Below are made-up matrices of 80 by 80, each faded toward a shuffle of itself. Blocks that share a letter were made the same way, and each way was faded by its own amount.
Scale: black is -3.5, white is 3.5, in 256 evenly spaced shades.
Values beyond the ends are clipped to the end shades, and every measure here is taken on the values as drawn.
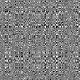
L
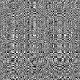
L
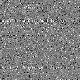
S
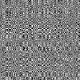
L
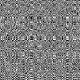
L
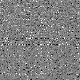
S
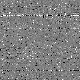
S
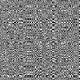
L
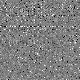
S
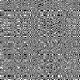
L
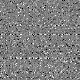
S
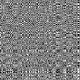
L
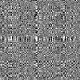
L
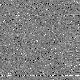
S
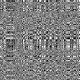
L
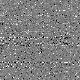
S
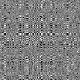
L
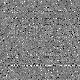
S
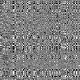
L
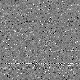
S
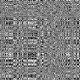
L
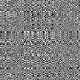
L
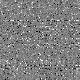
S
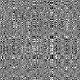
L
